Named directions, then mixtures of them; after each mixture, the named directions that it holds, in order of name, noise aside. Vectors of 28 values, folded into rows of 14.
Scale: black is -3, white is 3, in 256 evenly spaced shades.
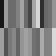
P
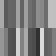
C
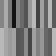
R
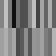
R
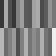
P, R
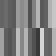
C, P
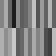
R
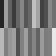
P, R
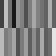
P, R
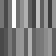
R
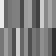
C, P
